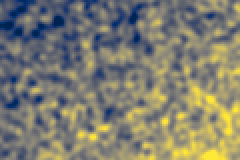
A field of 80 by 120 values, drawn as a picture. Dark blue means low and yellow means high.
Mirror symmetry: none. Histogram: bell-shaped. Ninth with the lowest average: top left. Slope: up to the bottom right.
